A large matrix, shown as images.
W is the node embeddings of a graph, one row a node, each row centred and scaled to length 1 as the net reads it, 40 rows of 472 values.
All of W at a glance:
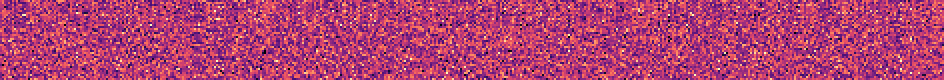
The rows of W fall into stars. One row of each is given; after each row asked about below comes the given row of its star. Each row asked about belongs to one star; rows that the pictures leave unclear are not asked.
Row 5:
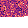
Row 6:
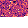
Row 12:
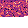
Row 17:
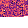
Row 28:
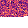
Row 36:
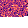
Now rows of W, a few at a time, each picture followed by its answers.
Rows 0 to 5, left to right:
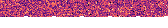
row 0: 28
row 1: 6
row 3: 6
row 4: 36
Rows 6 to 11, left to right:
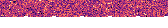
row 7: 17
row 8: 5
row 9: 6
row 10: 5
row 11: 36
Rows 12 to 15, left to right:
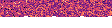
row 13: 36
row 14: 28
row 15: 28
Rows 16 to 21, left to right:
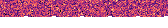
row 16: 6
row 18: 5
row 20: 36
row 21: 36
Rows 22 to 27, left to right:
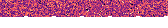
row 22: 28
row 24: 17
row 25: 17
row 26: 17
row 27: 12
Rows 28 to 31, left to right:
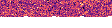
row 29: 36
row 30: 6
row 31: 17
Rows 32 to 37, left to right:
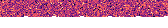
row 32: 12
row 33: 5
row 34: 6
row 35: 36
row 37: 12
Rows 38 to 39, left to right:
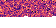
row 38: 12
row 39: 5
